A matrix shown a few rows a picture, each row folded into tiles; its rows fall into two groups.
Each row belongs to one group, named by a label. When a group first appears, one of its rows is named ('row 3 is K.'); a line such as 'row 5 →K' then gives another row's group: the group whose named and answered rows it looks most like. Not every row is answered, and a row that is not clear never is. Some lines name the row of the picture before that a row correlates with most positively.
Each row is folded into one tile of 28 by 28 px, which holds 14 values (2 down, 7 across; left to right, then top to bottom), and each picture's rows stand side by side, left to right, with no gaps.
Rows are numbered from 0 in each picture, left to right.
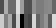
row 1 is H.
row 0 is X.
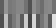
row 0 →H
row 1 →H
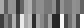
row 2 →H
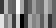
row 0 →X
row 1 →X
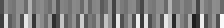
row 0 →H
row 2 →H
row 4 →H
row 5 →H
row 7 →H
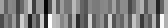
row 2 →X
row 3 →H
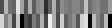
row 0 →X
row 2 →H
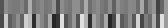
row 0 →H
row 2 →H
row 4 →H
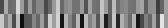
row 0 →X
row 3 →X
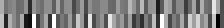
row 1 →H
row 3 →H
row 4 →X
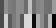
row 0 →H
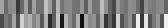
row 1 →X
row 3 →X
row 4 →H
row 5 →H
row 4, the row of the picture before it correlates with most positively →0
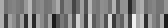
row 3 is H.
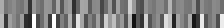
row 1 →H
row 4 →X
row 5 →H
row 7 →H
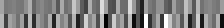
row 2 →X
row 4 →X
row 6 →X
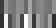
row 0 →H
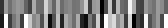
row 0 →H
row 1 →X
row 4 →X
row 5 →H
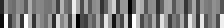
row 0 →H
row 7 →H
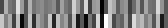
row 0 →X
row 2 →X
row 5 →X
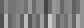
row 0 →H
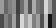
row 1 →X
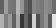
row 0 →X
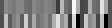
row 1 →H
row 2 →X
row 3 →X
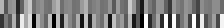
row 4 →X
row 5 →H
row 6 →H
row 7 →H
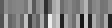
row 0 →H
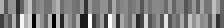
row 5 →H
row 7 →X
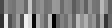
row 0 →H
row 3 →X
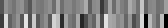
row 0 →H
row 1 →H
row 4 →X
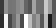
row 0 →H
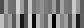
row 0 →X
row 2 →X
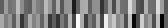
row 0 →X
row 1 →X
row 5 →X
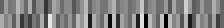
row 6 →X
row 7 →X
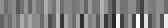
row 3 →X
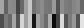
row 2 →H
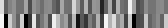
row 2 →X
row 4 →X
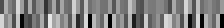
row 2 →X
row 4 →X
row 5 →H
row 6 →X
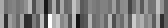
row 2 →X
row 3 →H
